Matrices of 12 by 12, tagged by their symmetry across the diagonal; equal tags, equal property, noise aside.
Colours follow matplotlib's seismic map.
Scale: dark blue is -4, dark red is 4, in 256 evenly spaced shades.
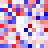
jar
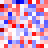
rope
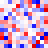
jar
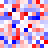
jar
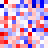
jar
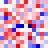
rope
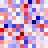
jar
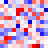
rope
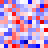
rope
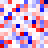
jar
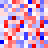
rope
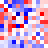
jar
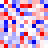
jar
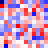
rope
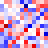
jar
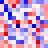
rope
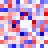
jar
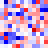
rope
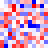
rope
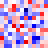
rope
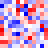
rope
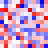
rope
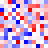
jar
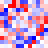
jar
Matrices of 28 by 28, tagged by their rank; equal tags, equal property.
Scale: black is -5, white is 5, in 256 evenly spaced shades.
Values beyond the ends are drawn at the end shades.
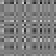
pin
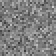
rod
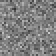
rod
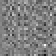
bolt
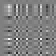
pin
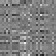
bolt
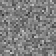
rod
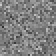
rod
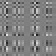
pin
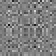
bolt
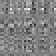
bolt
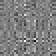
bolt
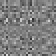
bolt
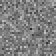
rod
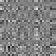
bolt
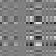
pin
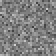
rod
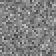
rod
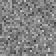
rod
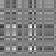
pin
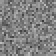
rod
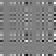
pin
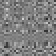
bolt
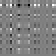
pin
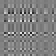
pin
